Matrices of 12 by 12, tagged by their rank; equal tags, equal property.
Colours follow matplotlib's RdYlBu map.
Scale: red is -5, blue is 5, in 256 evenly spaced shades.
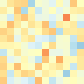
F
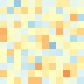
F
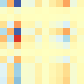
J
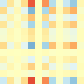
J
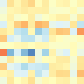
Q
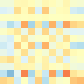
Q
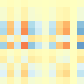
J
